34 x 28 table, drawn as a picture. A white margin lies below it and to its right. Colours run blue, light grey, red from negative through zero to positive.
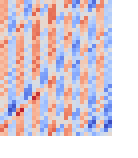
Average level on the scale: 50%. Ninth with the lowest average: bottom right. Stripes: upright, repeating 7 times.
